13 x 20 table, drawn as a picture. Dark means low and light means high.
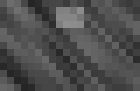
An odd patch, higher than its surroundings, sits in the top middle. Streaks slant down to the right. The ninth with the highest average is the top middle. Overall the values sit about 30% of the way up the scale.
